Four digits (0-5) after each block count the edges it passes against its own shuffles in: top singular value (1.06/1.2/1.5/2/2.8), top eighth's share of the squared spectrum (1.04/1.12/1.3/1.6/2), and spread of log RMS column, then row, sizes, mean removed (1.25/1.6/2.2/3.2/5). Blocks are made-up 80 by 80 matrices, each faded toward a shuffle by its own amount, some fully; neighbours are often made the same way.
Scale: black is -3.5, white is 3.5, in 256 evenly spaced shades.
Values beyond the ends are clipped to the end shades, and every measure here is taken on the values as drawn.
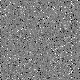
3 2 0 0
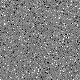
2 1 0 0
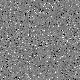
1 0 0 0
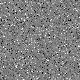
2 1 0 0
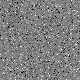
0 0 0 0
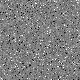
0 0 0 0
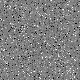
0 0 0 0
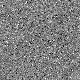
0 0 0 0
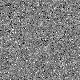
1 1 0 0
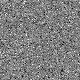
0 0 0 0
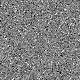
1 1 0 0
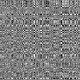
5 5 3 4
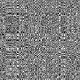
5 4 3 3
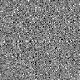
4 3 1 2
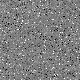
1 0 0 0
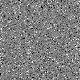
3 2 1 0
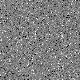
2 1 0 0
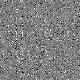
3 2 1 1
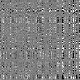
5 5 4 3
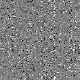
3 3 2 0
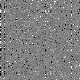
4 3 2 0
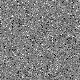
0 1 1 0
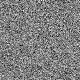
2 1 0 0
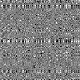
5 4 3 3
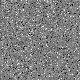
2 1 0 0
